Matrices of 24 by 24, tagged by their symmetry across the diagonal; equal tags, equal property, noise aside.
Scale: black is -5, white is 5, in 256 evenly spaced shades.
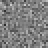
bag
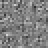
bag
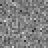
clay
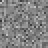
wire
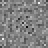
wire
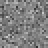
bag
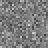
clay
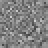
wire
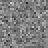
clay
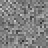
wire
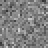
wire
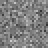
bag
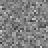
clay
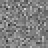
bag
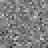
clay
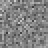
wire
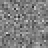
bag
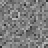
wire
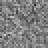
bag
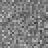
clay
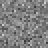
clay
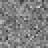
bag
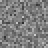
wire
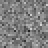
bag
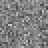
clay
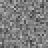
clay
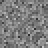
wire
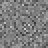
wire
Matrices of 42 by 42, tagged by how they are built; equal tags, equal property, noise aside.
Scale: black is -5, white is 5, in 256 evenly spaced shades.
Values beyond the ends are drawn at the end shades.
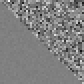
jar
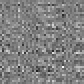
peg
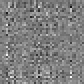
peg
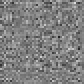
peg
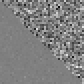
jar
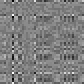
peg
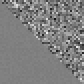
jar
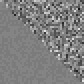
jar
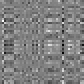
peg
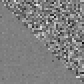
jar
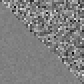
jar
